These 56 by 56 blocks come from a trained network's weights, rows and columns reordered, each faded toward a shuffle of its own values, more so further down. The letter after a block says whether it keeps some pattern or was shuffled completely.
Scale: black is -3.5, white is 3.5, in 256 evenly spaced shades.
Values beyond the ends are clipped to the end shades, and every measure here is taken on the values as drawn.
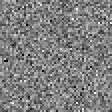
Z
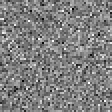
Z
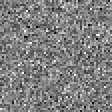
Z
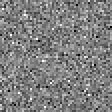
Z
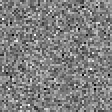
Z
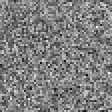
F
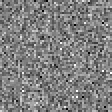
F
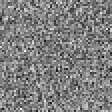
F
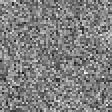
F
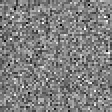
F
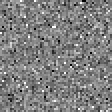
Z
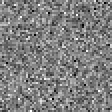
Z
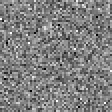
F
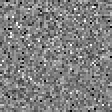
F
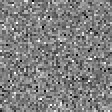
Z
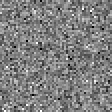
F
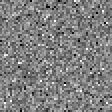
F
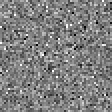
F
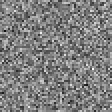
Z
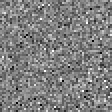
Z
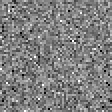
F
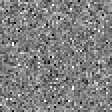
Z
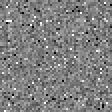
F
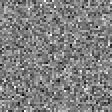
F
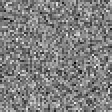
Z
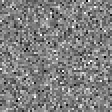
Z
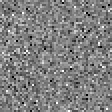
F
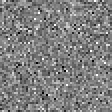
F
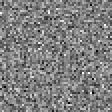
Z
